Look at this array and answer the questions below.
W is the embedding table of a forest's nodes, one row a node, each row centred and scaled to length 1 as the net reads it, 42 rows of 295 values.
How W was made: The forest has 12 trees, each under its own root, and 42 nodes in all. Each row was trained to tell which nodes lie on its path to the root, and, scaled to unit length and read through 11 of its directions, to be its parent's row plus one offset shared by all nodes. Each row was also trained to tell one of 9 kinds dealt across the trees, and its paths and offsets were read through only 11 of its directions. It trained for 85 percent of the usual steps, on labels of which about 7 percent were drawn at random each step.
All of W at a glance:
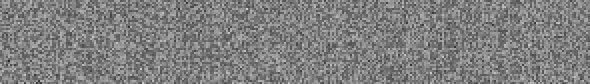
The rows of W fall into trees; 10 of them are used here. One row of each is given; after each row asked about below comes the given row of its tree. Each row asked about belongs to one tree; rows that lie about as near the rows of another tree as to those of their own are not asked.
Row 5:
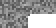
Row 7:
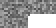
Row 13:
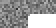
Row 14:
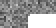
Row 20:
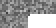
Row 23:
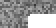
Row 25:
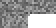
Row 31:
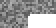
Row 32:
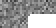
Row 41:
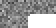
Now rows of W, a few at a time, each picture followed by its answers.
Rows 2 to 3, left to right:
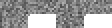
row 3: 7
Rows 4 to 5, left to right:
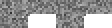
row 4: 41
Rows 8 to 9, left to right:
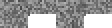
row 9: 14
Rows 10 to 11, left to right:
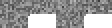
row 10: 5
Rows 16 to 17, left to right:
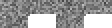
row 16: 32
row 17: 32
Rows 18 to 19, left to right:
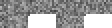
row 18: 41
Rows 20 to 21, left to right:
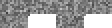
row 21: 32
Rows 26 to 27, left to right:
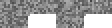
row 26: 7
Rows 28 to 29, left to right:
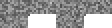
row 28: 20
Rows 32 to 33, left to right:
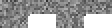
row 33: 20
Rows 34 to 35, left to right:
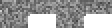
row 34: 25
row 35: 20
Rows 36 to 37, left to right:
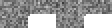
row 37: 41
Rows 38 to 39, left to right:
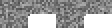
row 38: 5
